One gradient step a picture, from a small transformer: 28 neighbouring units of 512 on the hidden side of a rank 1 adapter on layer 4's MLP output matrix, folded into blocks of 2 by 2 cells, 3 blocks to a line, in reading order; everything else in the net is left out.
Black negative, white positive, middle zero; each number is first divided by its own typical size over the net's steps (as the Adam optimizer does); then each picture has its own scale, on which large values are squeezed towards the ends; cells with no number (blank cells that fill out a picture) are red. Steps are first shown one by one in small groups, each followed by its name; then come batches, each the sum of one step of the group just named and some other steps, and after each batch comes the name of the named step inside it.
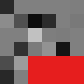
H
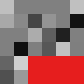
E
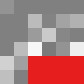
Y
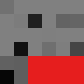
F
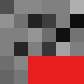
E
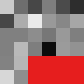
E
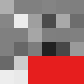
H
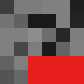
H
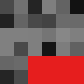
F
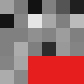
E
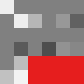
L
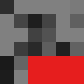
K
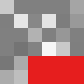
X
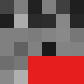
L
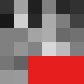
X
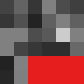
K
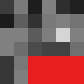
K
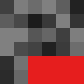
K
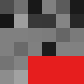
L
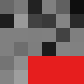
L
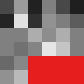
X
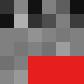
X
